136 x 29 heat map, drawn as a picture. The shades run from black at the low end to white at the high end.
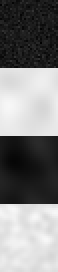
The table splits into 4 rows of 1 panel. Panel 1,1: very low, fine-grained, faint in contrast. Panel 2,1: very high, smooth, faint in contrast. Panel 3,1: very low, smooth, faint in contrast. Panel 4,1: very high, blotchy, faint in contrast.
